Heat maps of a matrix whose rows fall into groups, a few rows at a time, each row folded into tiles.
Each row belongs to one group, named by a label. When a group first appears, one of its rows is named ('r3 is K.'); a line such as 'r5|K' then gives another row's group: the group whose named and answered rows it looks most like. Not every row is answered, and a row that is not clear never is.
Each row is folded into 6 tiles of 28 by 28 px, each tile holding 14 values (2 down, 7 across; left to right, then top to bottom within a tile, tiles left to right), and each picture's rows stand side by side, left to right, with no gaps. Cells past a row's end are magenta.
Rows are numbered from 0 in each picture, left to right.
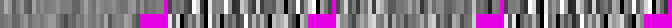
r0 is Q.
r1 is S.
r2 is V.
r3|S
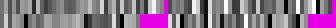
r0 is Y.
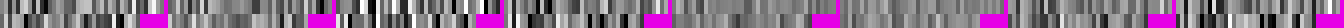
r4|Q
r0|Y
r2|S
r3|Y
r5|V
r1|V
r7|Y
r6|Y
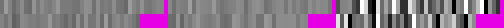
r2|S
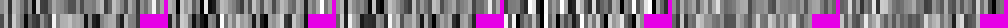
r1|Y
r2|Y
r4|V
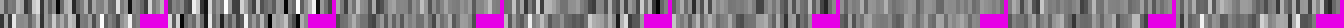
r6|Q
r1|S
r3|V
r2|Y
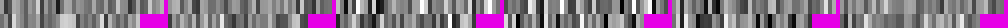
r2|Y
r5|V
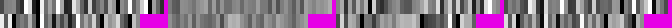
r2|Y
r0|S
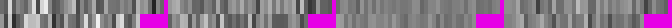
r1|Q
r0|V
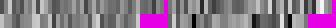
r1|Y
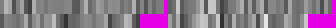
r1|V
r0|Q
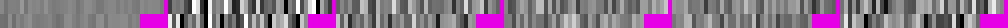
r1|S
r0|V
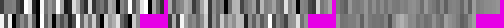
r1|Q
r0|S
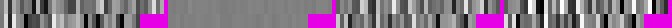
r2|S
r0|Y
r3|S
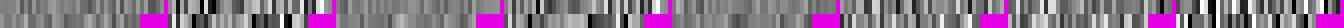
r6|V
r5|Q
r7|S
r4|Q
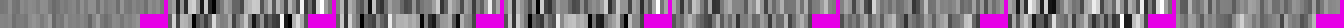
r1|Y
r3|Y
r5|Q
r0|V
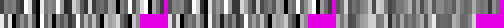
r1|S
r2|V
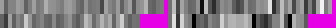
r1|Y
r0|V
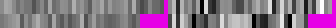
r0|Q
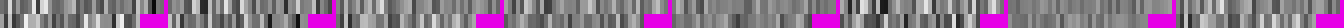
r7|V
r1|S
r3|Y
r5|Y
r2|V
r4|Q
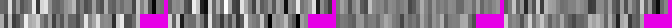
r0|V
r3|V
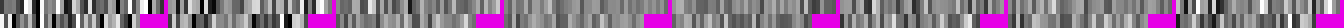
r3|V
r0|S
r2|Q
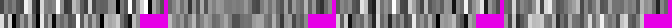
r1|V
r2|S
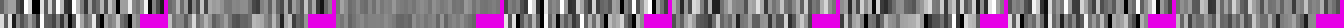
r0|S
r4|Y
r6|S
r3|S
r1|V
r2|Q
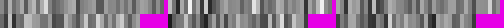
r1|Y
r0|V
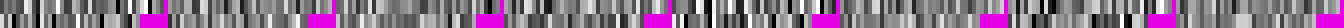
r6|Y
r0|S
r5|Q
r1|Q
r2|V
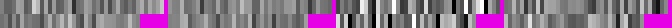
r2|S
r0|Q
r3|V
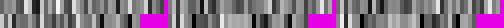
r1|Y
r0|S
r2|Y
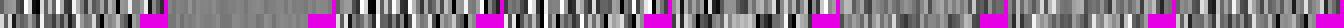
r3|S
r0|S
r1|V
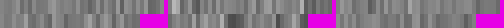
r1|Q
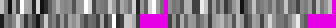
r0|Y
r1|Q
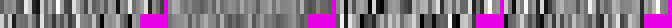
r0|S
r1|Q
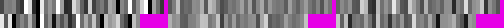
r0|S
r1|V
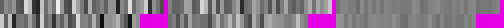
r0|S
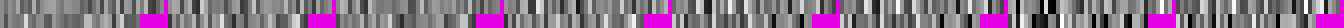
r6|Y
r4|S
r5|S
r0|V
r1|Q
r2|Q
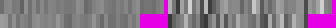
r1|Y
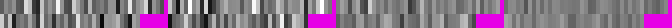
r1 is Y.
